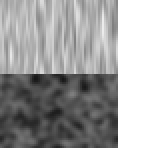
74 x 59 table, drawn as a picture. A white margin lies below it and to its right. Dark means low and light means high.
The table splits into 2 rows of 1 panel. Panel 1,1: high, streaked downward. Panel 2,1: low, blotchy.
